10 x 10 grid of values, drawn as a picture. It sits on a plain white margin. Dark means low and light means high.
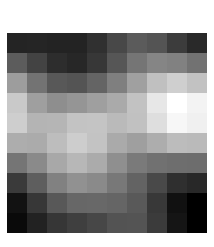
There are no lone odd cells. The ninth with the highest average is the middle right. The bottom right is the ninth with the lowest average. Values change most from cell to cell in the top right.
